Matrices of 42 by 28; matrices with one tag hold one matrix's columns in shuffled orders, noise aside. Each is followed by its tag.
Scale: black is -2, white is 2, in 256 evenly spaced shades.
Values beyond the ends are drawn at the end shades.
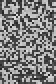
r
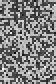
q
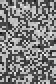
r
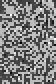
r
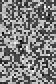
q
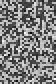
q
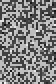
q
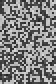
r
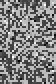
r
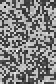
r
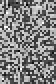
r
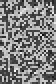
r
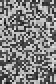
r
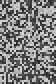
r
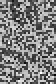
q
